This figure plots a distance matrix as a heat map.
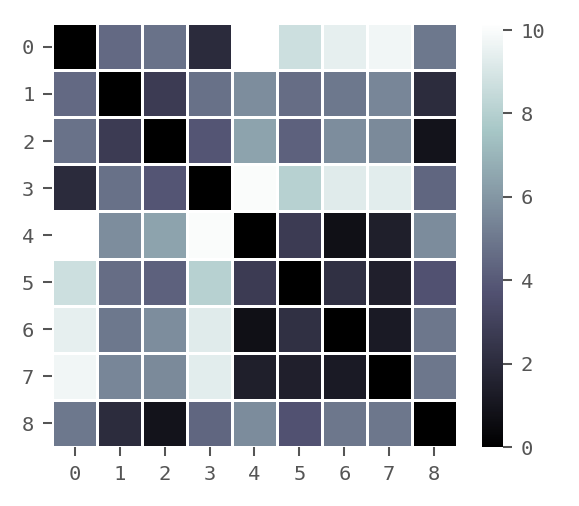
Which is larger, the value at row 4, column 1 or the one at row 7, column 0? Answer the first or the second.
the second
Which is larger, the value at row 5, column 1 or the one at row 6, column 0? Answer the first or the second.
the second
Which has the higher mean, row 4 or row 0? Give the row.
0
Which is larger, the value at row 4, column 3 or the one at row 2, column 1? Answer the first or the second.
the first
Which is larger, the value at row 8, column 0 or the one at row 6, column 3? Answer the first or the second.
the second
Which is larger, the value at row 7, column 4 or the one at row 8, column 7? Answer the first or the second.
the second
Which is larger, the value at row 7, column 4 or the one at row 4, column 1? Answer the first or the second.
the second
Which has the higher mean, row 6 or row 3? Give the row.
3
